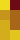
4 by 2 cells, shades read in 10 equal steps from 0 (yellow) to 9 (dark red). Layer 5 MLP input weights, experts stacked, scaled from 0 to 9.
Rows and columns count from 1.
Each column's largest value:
3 9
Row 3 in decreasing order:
5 2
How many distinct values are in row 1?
2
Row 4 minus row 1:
2 -8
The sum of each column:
7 20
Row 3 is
2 5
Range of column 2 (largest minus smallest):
8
